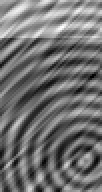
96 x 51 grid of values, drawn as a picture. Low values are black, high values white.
The values follow a bell shape. Rings spread out from the bottom right. Neither half mirrors the other. The top part is higher, up to a seam about 20% of the way down. No lone cell stands out from its neighbours.
